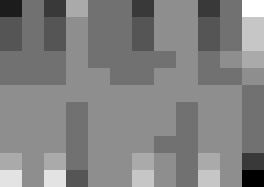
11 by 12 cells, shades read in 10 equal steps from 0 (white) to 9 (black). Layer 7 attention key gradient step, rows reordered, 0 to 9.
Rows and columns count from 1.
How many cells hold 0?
1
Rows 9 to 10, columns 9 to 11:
5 4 4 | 5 3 4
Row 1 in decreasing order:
8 7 7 7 5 5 5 5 4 4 3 0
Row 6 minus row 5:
-1 -1 -1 0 0 -1 -1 0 0 -1 -1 1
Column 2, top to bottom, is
5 5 5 5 5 4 4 4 4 4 4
